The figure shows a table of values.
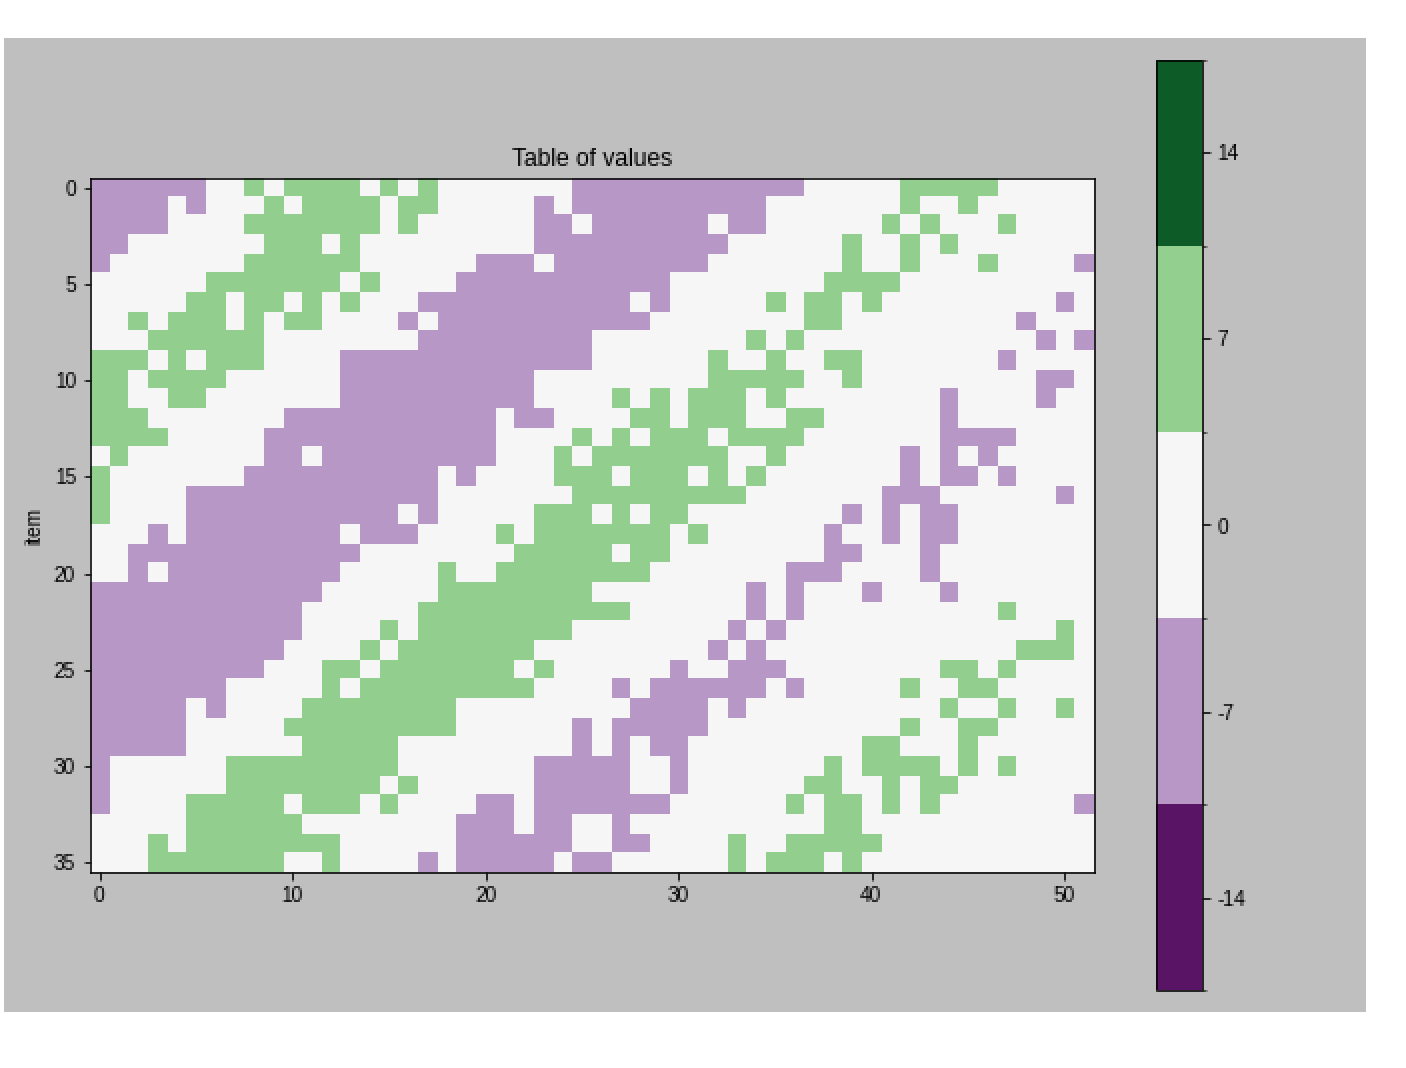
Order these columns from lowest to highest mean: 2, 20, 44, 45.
2, 20, 44, 45
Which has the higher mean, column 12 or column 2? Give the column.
12
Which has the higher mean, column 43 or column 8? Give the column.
8
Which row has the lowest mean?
17
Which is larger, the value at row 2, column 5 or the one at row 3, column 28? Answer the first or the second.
the first
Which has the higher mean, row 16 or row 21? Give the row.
16
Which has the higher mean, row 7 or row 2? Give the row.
2
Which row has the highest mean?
30
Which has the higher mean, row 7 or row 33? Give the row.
33
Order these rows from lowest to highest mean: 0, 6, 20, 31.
0, 20, 6, 31
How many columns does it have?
52
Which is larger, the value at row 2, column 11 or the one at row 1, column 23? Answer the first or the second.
the first
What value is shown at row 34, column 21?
-7
